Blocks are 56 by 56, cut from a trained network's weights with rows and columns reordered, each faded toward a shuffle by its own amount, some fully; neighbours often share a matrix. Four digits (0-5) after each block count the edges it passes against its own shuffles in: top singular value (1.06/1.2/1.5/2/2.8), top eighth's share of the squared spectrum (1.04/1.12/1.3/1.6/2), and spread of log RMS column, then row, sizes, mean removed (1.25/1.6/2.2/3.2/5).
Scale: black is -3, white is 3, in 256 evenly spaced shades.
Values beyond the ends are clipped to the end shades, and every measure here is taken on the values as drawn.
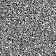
0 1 0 0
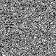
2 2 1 1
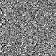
2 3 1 1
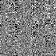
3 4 2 2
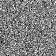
0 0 0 0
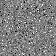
0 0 0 0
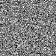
2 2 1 1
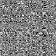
3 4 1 3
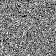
0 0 0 0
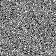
0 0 0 0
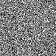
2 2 0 1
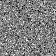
0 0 0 0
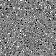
1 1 0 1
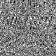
3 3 1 2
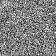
1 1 0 0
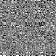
3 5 2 3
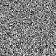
3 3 0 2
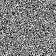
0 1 0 0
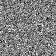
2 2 0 0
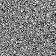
2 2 0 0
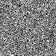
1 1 0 0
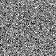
2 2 0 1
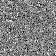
1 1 0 0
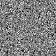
2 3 1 1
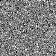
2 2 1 0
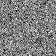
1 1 0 0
